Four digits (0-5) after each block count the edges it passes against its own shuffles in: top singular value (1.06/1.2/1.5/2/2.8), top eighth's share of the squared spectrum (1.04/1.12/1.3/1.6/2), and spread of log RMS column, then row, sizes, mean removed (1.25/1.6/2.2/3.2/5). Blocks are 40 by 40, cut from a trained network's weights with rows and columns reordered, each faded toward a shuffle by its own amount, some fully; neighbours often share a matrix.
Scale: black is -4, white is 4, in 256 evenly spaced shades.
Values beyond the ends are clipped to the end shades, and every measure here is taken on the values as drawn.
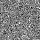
1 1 0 0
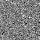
1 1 0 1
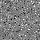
0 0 0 0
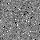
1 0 0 0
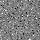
0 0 0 0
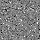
1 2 0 0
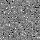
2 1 0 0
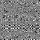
3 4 0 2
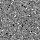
0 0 0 0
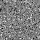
1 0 0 0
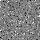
0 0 0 0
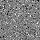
1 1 0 1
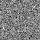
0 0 0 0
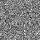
2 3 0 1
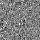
2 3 1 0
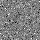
1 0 0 0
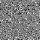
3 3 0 2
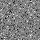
1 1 0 0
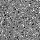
2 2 0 0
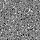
2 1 0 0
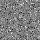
1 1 0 1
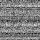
4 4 1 3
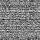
3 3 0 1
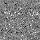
2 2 0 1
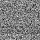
1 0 0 0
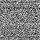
2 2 0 1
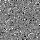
2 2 0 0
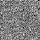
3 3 1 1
